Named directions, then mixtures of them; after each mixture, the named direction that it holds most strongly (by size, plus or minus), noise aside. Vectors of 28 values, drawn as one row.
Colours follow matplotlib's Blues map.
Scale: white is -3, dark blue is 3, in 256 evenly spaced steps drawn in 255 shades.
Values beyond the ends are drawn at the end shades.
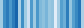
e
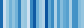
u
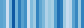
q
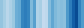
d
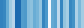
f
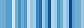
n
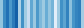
e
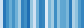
u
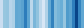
d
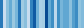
u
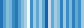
e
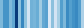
e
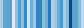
n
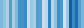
n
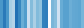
f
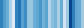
f
